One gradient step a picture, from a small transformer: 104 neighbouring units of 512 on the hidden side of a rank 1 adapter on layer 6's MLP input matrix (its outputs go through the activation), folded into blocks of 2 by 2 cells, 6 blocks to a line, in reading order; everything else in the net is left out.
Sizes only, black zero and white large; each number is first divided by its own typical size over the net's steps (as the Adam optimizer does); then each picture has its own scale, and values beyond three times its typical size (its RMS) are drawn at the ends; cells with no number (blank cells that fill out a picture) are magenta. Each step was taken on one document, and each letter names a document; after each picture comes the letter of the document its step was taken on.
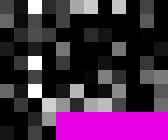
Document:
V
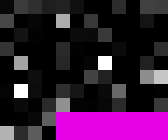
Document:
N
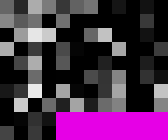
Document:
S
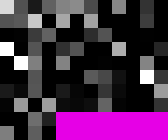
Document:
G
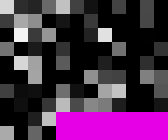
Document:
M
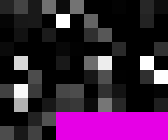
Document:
N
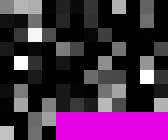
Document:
M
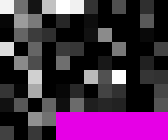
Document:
G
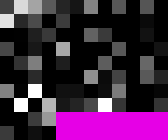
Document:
V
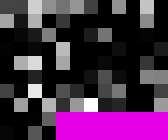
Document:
V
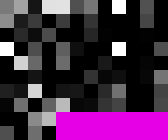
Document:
G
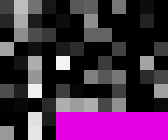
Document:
M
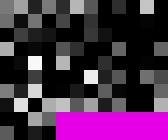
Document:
G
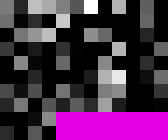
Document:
S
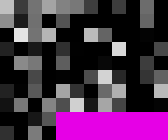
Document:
S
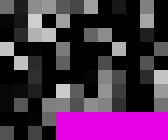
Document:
S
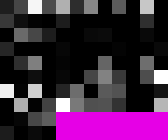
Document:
V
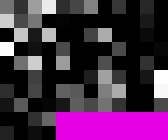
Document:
S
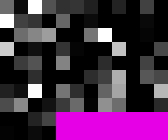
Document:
S
